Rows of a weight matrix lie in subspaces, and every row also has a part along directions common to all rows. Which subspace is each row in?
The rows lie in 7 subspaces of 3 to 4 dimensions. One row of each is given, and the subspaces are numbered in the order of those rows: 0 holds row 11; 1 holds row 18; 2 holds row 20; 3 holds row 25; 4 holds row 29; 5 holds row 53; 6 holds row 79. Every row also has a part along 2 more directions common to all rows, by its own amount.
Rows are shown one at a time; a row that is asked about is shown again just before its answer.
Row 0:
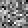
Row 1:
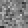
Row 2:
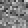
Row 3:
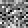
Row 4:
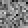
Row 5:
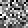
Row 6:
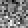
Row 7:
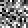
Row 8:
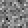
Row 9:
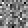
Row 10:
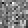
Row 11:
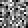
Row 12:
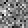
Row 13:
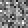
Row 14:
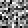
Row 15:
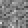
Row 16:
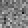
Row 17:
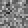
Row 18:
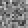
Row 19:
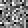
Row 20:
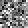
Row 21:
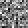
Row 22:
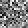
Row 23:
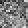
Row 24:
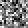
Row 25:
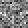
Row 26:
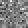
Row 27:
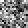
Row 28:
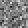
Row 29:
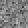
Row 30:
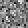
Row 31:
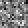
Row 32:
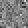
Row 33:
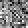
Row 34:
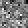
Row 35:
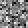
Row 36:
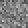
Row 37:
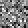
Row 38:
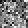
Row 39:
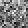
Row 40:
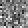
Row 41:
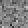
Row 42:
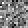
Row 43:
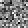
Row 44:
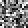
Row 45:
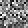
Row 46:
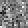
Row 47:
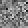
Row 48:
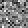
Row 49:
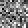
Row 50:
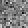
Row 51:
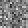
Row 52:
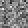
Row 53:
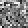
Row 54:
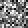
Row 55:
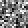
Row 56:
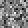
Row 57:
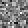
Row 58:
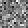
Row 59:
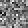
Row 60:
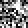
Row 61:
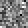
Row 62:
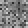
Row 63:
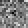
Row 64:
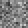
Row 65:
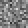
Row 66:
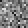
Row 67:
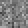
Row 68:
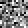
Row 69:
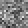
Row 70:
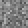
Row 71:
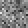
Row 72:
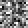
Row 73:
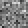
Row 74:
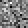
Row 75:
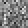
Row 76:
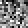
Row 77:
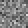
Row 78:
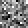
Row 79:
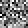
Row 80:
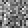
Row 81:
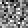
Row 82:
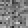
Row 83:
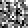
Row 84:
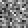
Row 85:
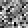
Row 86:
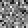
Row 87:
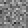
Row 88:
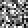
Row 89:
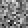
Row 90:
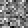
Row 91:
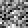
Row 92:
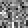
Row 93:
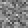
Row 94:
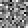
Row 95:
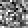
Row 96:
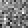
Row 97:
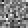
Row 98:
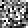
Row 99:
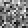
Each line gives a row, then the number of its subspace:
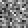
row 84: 0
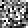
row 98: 0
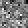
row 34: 1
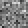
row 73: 5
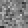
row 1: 4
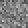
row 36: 3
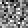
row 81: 1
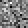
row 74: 0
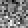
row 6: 1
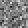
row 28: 5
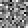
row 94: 0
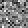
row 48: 5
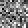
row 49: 3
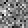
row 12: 2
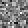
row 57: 0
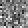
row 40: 0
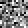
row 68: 5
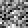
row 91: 3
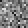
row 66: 0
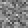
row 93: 2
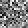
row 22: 6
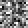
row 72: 2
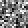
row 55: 4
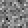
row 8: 5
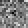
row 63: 5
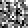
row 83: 1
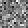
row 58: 1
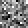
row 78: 1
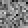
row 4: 6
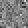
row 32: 4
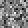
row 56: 4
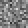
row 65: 0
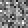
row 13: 1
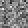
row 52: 4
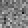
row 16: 2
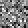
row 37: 3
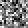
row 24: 4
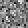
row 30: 5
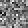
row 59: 6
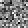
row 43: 0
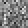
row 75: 2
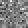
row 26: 0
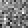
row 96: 2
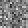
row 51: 0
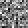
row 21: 6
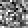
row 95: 4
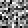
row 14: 6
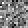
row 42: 6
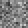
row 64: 2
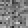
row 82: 1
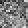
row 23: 5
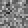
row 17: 2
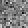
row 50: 2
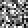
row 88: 5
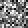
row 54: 5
